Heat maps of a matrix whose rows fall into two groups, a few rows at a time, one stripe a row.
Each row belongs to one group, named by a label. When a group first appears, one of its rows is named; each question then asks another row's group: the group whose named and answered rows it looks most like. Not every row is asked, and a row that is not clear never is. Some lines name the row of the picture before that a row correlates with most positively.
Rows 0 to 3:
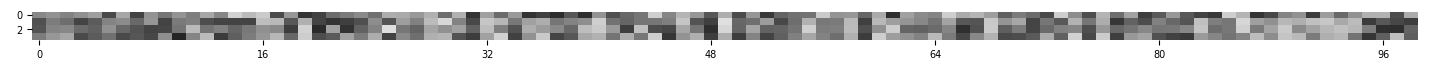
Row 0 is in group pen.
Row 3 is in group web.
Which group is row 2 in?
web
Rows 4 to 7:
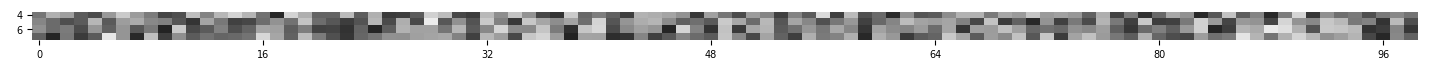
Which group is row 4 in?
pen
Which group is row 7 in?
web
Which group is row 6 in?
web
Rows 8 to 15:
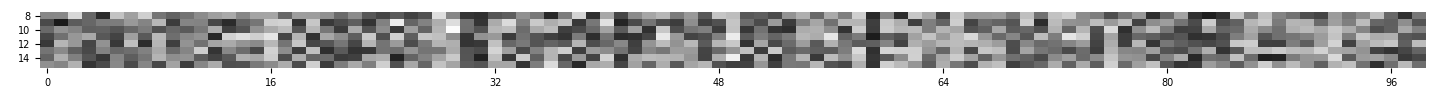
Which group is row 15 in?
web
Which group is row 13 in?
web
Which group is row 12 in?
pen
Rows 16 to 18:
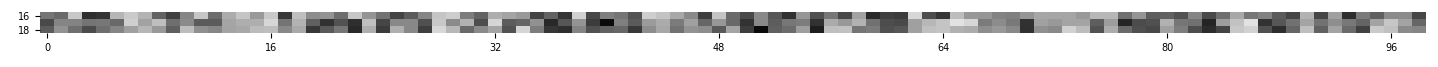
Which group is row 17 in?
pen
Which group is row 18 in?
pen
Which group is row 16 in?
pen
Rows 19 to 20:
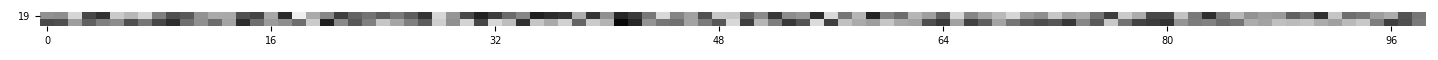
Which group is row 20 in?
web
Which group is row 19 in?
pen
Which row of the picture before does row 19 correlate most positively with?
16
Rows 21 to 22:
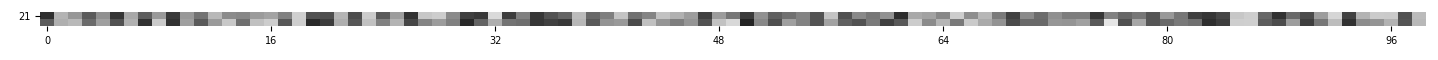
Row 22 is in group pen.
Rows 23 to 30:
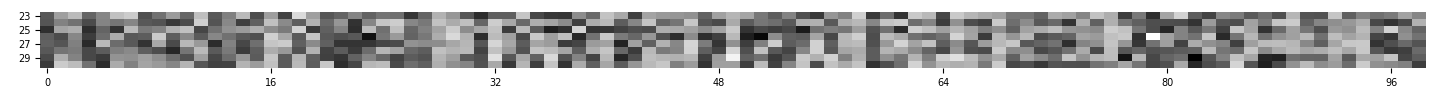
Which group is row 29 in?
pen
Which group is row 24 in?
web
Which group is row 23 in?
pen
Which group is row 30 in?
pen
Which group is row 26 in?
web
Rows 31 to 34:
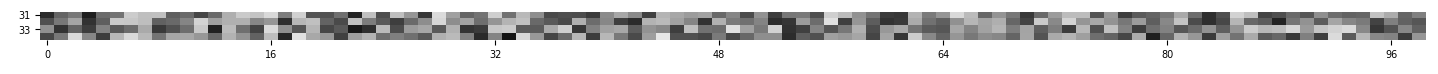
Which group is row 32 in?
pen
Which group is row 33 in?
web
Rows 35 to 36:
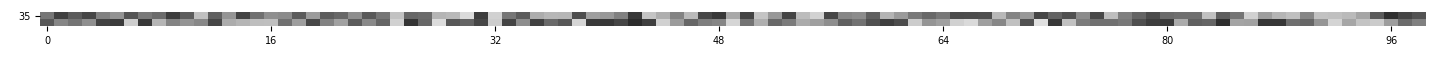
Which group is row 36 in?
pen
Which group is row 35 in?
web
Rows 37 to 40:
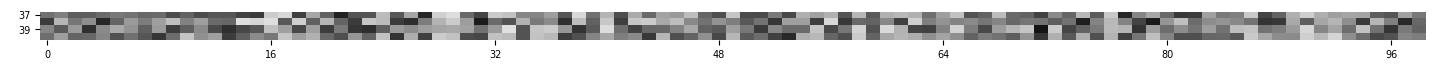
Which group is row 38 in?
pen
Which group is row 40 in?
web
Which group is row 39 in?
web
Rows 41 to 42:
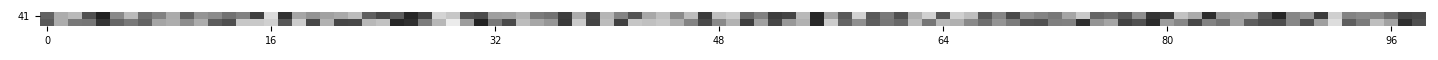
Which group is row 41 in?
pen
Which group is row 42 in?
pen
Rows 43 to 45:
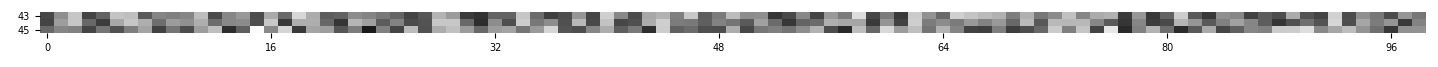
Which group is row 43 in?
pen
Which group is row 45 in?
web
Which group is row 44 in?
pen
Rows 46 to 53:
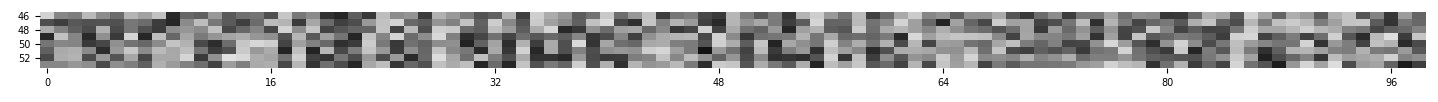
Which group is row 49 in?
pen
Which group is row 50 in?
pen
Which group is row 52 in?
pen
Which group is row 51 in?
pen
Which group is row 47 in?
web
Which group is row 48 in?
web
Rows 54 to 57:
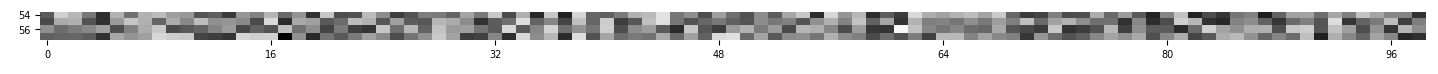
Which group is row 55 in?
pen
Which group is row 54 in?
pen
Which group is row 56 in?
web
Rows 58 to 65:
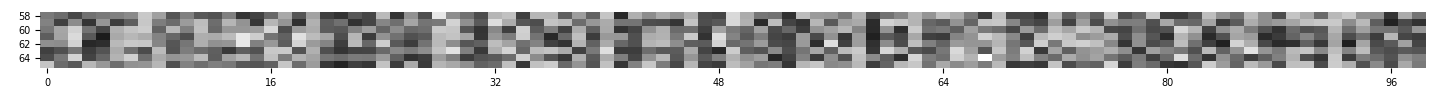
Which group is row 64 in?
pen
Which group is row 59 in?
web
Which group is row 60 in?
pen
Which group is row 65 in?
web
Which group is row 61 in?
pen
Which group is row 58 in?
web
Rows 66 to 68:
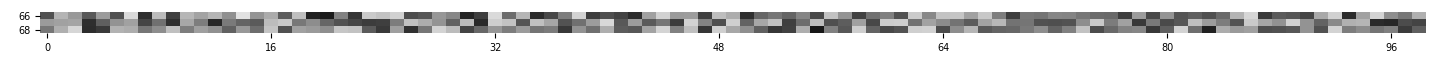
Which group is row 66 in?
pen
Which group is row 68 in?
pen
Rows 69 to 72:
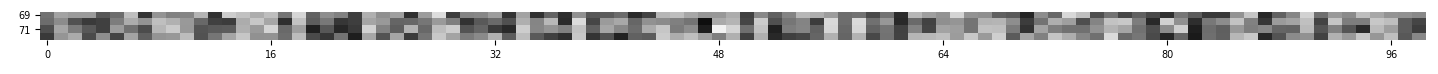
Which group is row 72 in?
pen
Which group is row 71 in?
pen
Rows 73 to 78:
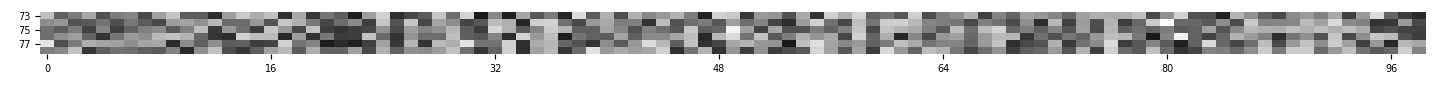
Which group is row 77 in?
web
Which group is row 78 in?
web
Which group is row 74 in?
web
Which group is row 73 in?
pen
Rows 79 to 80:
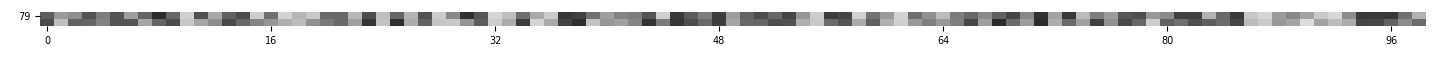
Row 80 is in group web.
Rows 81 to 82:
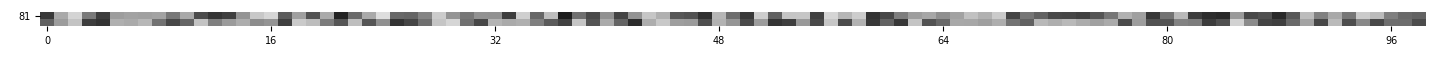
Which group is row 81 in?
pen
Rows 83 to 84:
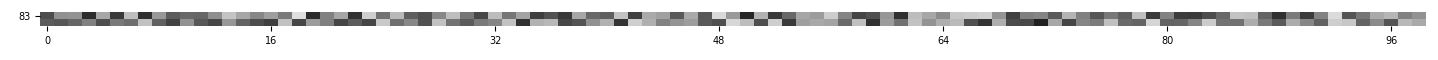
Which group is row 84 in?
web
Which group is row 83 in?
pen
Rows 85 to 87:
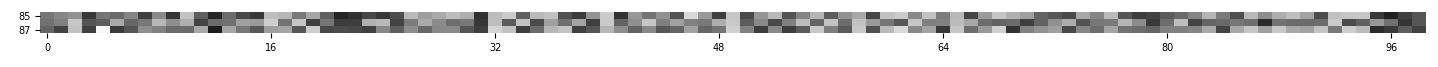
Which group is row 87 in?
web
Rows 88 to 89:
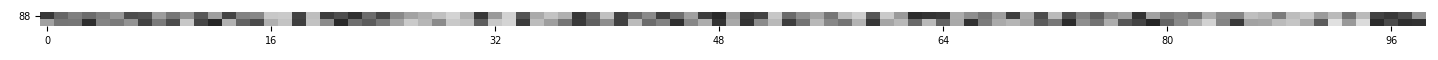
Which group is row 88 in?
web
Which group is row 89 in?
web
